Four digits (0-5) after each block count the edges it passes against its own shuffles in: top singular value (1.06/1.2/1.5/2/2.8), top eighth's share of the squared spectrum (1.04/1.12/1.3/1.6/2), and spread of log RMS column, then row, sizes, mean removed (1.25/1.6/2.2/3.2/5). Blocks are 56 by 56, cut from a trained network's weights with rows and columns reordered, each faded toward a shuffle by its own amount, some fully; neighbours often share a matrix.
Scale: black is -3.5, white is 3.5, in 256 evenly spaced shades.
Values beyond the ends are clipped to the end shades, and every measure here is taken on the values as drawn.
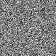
0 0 0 0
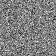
0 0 0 0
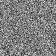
0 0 0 0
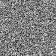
1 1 0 0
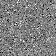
0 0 0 0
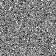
0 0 0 0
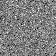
0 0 0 0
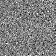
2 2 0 0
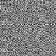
4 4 0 2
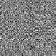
4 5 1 3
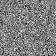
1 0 0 0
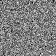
1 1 0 0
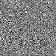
3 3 1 1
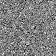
2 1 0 0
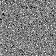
2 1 0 0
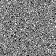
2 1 0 0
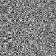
4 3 1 2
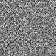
3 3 0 1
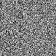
3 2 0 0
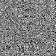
3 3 1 1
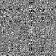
3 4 2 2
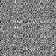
4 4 2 2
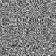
4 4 2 2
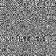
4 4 0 3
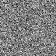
3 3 0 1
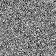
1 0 0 0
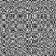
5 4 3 3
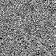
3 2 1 0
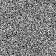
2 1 0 0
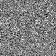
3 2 0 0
